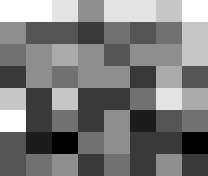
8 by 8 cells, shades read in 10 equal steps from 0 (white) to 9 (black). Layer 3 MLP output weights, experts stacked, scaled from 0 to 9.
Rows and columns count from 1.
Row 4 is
7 4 5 4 4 7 3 6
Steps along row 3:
down down up up down same down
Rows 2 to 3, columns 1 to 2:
4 6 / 5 4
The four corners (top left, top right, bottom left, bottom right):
0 0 6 7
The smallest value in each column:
0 0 1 4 1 1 1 0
